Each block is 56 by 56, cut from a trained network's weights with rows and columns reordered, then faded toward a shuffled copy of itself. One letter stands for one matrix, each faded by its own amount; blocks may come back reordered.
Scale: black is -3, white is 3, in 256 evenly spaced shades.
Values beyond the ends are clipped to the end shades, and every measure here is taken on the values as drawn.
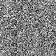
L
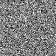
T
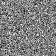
T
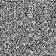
L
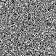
T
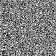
L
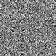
L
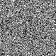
T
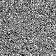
T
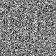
L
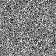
T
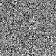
L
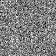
L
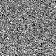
L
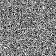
L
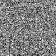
L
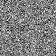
T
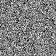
T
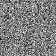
L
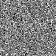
T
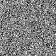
T
